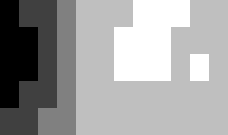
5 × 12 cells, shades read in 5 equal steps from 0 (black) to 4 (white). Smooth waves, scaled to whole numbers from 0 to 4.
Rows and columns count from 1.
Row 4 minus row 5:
-1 0 -1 0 0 0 0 0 0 0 0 0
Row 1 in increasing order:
0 1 1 2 3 3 3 3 3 4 4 4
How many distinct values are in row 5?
3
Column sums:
1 3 6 10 15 15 17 18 18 16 16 15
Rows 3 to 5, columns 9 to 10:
4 3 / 3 3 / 3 3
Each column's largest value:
1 1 2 2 3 3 4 4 4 4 4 3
